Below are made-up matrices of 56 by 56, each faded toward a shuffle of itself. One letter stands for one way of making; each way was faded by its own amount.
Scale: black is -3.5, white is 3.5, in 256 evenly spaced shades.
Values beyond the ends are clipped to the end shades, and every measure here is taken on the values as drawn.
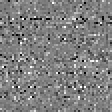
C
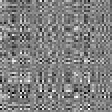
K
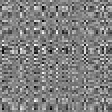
K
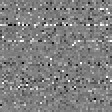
C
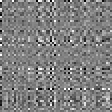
K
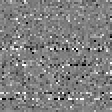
C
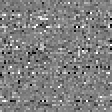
C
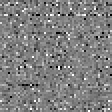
C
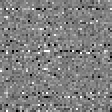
C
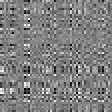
K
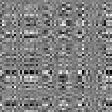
K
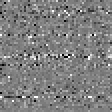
C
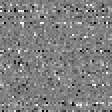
C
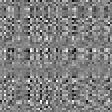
K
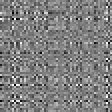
K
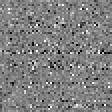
C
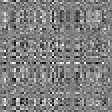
K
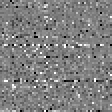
C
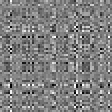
K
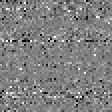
C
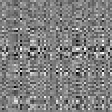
K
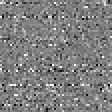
C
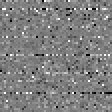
C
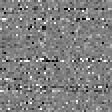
C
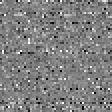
C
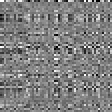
K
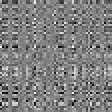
K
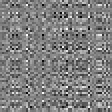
K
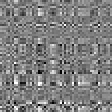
K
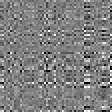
K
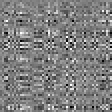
K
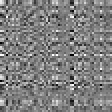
K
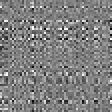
K
